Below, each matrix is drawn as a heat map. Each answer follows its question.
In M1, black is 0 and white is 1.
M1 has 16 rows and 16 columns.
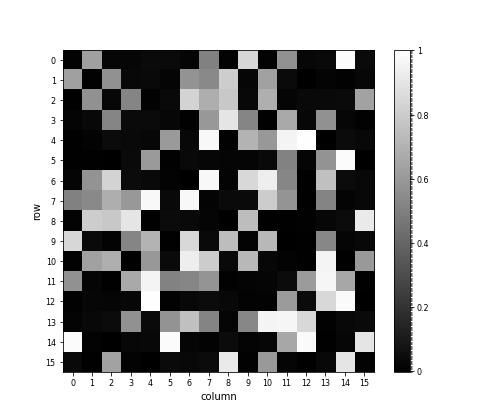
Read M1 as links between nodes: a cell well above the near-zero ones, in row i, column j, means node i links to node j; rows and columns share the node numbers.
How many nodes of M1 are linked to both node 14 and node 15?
0
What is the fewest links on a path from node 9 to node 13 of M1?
1
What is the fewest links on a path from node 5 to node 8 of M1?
3
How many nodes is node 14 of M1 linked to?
5
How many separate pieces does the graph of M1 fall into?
1
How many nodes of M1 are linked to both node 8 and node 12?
0
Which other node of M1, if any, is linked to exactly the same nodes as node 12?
node 5
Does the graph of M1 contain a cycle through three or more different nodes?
yes
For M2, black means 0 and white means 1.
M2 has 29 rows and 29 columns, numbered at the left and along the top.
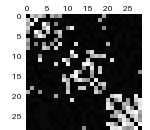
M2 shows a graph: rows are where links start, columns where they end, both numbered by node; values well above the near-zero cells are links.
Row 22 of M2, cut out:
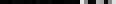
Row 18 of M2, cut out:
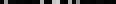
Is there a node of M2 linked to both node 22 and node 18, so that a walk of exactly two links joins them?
no
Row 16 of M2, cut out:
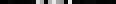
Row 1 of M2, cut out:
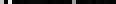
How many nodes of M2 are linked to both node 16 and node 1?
0
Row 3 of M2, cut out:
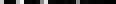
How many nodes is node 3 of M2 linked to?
6
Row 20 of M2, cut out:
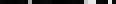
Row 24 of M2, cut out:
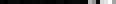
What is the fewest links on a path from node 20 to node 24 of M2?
2
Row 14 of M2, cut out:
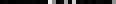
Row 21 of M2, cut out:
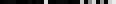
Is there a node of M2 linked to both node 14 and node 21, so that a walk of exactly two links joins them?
yes
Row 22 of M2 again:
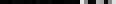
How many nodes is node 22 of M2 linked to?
6
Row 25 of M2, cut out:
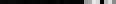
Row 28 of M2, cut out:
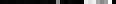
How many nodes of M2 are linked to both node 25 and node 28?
6
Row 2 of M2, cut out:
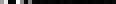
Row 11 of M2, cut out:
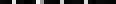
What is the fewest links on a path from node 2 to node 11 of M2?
3
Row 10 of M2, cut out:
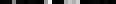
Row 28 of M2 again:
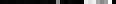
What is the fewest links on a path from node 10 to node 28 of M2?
3
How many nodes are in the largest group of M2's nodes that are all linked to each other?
5
